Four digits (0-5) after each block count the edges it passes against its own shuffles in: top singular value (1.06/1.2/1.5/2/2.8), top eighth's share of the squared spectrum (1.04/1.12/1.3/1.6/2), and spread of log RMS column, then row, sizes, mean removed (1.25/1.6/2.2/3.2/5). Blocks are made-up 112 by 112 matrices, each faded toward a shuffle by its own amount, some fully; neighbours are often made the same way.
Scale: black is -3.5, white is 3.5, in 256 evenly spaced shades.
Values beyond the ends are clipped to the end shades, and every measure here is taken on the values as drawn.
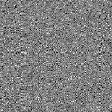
4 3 2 2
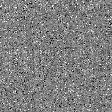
3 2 1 1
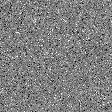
0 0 0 0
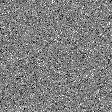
0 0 0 0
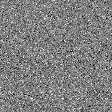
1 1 0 2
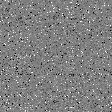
3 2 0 1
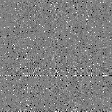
4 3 2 2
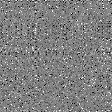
4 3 1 2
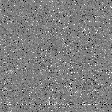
4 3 1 2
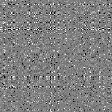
5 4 3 3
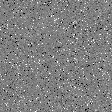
2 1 0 0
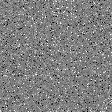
2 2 0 0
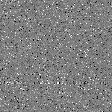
2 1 0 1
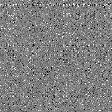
4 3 1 2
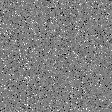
0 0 0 0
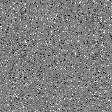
3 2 1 1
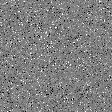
0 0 0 0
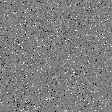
1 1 0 0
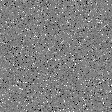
0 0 0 0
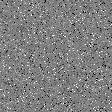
0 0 0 0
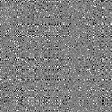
5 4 3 3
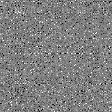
4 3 1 2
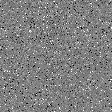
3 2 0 0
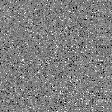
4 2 1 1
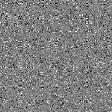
4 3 2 2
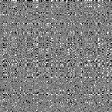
5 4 3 3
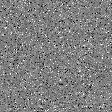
3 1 0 0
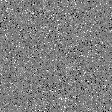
2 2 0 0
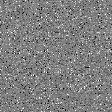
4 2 1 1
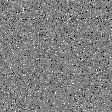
3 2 0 1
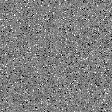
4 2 1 1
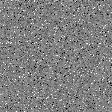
2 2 0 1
